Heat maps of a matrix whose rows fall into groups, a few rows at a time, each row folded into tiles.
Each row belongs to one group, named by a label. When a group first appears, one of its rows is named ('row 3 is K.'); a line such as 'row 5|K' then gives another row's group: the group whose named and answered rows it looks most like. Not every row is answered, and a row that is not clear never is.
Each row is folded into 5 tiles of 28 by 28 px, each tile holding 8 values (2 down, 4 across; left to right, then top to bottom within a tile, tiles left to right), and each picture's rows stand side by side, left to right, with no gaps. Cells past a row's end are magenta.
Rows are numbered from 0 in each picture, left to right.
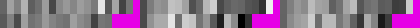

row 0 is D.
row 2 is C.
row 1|C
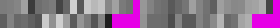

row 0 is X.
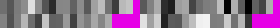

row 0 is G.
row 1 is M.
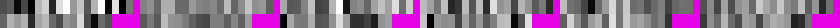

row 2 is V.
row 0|D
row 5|D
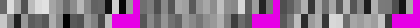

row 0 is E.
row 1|D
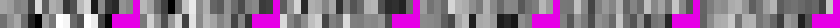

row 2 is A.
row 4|X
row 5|C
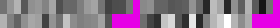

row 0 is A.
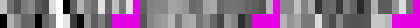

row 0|V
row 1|C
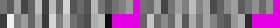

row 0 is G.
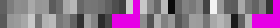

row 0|C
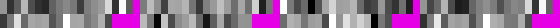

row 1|E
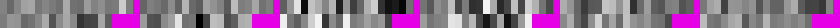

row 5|A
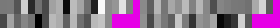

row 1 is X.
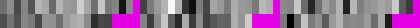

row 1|G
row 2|X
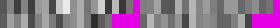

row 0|D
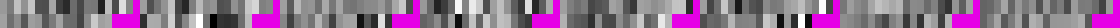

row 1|V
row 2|X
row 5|X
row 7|M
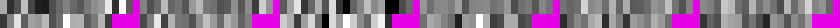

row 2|A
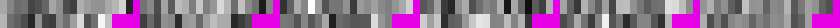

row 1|D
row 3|M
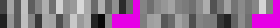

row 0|D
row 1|X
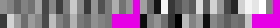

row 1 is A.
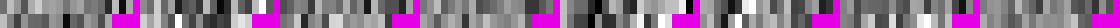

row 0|E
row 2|M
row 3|A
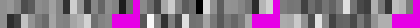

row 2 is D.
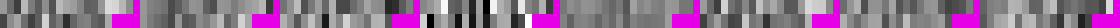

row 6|A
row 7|C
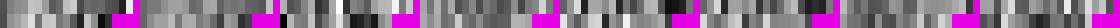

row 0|C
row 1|C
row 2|V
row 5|A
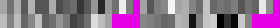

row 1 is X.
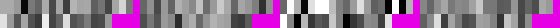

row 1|D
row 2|E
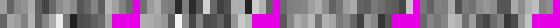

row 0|V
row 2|C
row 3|V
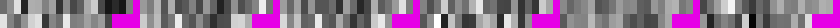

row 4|V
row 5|G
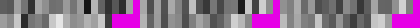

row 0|M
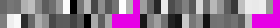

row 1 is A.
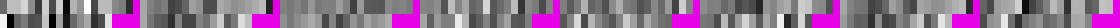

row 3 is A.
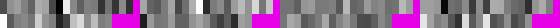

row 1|V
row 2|X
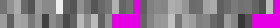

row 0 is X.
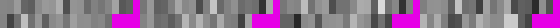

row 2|D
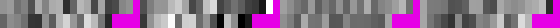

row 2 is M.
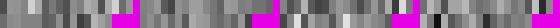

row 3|E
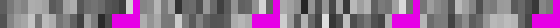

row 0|C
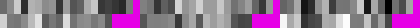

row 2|M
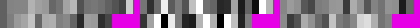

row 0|C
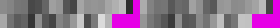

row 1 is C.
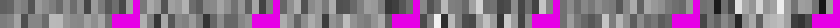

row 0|M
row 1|E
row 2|A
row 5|D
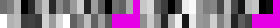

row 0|M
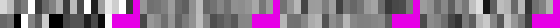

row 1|V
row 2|A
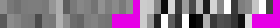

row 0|V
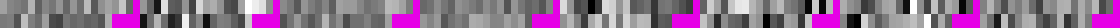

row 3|M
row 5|E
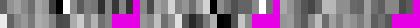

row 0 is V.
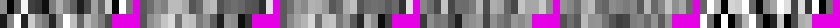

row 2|C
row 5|E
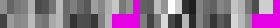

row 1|G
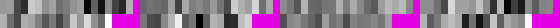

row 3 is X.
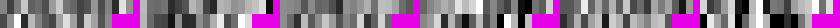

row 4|M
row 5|V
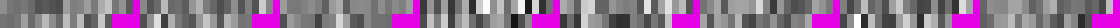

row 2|V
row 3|D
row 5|X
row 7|C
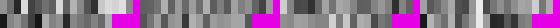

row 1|M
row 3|V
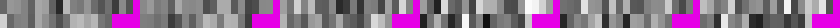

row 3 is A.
